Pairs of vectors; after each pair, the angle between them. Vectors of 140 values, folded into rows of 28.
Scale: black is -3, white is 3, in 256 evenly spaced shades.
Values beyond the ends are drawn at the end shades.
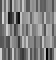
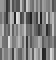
partly opposed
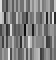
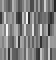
partly opposed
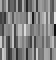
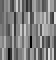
partly aligned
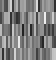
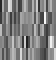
partly aligned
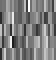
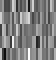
partly opposed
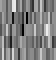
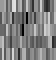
nearly parallel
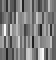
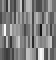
nearly parallel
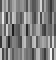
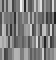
orthogonal
